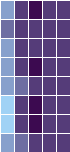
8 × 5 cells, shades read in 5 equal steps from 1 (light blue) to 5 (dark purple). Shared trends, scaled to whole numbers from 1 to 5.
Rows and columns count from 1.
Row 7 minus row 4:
-1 0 0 0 0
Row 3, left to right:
2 4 4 4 4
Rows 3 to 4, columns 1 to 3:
2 4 4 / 2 4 5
